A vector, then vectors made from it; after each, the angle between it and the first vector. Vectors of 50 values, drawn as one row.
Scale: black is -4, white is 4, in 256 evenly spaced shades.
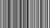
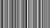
partly opposed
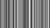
partly aligned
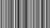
orthogonal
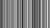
partly opposed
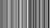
nearly opposite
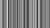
partly aligned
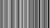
nearly opposite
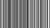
nearly parallel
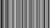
partly opposed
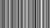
partly opposed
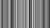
partly opposed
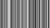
nearly opposite
